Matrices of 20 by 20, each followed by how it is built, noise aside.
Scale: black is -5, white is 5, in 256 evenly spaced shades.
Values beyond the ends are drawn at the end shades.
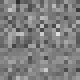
low rank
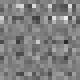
low rank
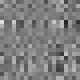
low rank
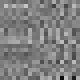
low rank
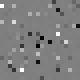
sparse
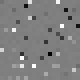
sparse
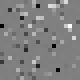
sparse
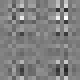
low rank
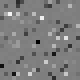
sparse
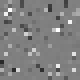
sparse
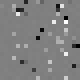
sparse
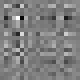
low rank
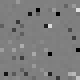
sparse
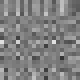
low rank
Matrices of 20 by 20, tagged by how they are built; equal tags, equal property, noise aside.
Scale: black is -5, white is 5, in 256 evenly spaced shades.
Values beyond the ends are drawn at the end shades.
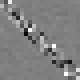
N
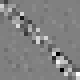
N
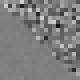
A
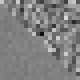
A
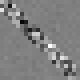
N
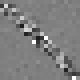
N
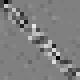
N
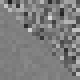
A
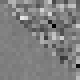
A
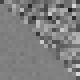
A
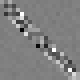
N
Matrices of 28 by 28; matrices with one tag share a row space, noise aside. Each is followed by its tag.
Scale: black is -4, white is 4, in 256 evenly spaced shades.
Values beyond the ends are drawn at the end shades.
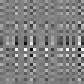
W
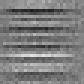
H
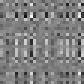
W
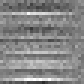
H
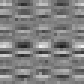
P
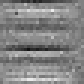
H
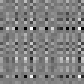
W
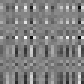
W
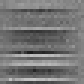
H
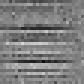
H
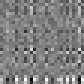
W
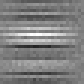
H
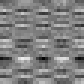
P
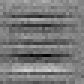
H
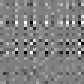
W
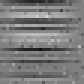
H
